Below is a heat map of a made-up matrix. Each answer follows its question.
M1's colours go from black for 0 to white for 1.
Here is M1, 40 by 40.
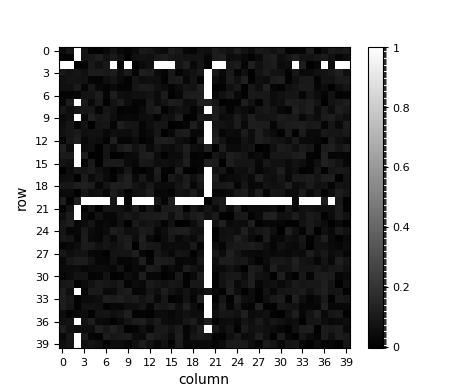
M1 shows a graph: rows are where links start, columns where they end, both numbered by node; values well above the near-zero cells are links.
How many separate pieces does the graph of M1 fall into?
2
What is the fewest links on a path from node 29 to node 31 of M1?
2
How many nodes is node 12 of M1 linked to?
1
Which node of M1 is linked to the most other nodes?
node 20
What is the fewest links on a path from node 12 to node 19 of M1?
2
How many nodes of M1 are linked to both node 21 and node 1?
1
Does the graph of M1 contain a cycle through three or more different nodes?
no
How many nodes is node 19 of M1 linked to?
1
